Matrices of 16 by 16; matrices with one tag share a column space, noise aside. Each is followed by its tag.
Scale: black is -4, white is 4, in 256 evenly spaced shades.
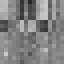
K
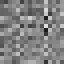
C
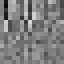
K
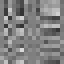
C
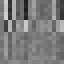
K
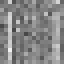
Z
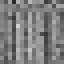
Z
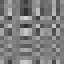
C
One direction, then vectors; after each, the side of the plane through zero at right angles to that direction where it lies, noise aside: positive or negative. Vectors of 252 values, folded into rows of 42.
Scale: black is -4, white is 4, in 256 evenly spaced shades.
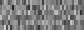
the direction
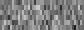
negative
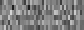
positive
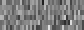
positive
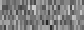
negative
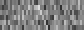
negative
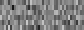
positive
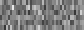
negative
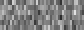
positive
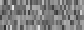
negative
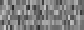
positive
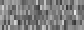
positive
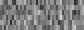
negative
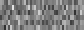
negative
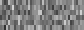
negative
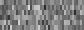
negative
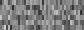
positive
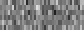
negative
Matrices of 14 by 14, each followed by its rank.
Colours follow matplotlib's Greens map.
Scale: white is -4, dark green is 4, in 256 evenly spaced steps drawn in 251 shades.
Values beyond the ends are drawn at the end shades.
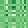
one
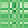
one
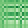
one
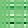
one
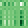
one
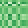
one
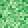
full rank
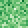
full rank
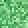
full rank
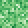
full rank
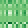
one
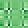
one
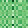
one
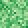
full rank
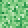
full rank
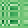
one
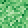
full rank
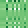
one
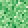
full rank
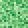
full rank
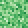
full rank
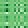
one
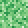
full rank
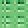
one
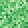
full rank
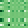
one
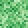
full rank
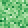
full rank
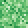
full rank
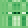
one
